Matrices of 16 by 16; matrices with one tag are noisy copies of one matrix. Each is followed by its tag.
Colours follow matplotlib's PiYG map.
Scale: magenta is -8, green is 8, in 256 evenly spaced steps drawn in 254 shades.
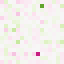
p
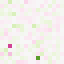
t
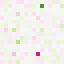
p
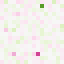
p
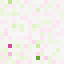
t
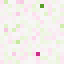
p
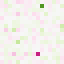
p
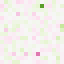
p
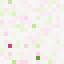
t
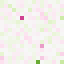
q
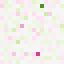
p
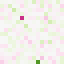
q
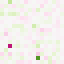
t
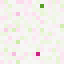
p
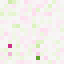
t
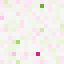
p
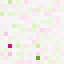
t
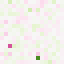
t
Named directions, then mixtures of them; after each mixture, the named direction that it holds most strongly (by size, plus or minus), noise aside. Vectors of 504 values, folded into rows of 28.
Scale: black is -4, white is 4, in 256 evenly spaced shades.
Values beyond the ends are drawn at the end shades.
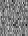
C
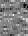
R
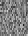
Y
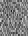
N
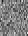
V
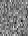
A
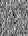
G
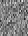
V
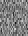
N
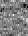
R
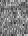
G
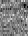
R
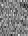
N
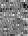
R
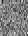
V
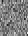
V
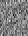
G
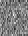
G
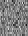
C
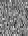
A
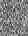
N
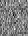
G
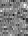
R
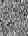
V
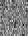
C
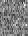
C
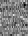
R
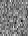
A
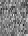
Y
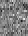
R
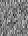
G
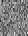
V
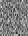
N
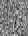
A
